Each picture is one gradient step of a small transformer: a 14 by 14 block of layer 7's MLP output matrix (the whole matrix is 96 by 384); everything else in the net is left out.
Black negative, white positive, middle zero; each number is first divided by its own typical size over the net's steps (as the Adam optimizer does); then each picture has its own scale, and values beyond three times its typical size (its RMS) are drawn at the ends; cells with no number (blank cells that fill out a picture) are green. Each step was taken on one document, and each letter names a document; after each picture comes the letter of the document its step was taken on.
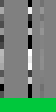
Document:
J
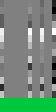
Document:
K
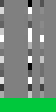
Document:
K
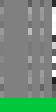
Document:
K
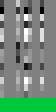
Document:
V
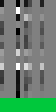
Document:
V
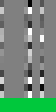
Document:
K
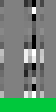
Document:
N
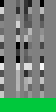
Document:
V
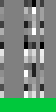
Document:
N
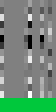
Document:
J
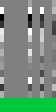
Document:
K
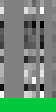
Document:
N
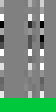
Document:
N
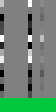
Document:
J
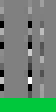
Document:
J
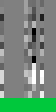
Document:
N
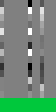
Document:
K
